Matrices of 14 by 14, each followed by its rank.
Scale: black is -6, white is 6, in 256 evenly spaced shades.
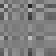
one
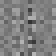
two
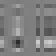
one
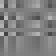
one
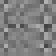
two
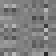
two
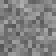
full rank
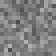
full rank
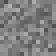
full rank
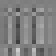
one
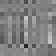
two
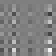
one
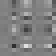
one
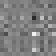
two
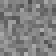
full rank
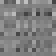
two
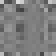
two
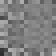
two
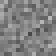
full rank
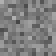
full rank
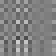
one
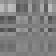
one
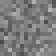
full rank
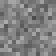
full rank
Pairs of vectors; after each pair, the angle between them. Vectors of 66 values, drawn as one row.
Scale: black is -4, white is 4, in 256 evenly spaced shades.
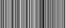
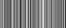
nearly opposite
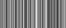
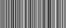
partly aligned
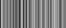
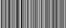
partly opposed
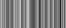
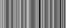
nearly parallel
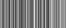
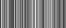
orthogonal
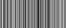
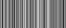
nearly opposite
